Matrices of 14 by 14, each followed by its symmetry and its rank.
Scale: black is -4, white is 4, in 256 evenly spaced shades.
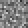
neither, full rank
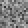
neither, full rank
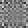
antisymmetric, rank two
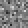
antisymmetric, full rank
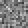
symmetric, full rank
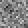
symmetric, full rank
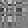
antisymmetric, rank two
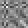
symmetric, rank three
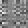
neither, rank two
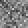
symmetric, full rank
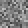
antisymmetric, full rank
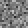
neither, full rank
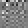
neither, rank two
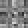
antisymmetric, rank two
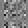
neither, rank two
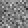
antisymmetric, full rank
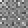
symmetric, rank three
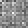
symmetric, rank three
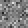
antisymmetric, full rank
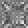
symmetric, rank three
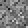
symmetric, full rank
